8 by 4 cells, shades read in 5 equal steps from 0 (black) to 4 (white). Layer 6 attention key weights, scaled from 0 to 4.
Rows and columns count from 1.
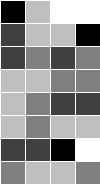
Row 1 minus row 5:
-3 1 3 3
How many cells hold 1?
7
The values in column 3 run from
0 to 4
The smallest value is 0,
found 3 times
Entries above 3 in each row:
2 0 0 0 0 0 1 0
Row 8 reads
2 3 3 2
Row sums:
11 7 6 10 7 11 6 10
